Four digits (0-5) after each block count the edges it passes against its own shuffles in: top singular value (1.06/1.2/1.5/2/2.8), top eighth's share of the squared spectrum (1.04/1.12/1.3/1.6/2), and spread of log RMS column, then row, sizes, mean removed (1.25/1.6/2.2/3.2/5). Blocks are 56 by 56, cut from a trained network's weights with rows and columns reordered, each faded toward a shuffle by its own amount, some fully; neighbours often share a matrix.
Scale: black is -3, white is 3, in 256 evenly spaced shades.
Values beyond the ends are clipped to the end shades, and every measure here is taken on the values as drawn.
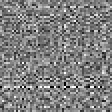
4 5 1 3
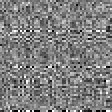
4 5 1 3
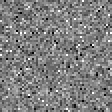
1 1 0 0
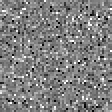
0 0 0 0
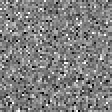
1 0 0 0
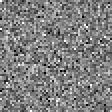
0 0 0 0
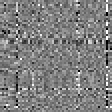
4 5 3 2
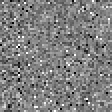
2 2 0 0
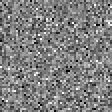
2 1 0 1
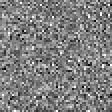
3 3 1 1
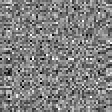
4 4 2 2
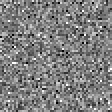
3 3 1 0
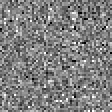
3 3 1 1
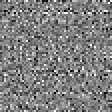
3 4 1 3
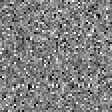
2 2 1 0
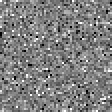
2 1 0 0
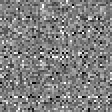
3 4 1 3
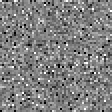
0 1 0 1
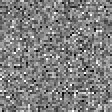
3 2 0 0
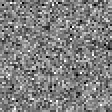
1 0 0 0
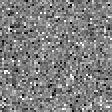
1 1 0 0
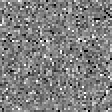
2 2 0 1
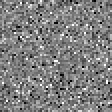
0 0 0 0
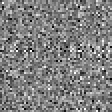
3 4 2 2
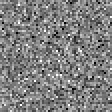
0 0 0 0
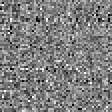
3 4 1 1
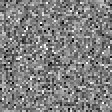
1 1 0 0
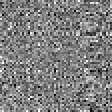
4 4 2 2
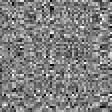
4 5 2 2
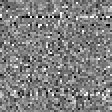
3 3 0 2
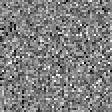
3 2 0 1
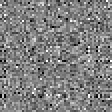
3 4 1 2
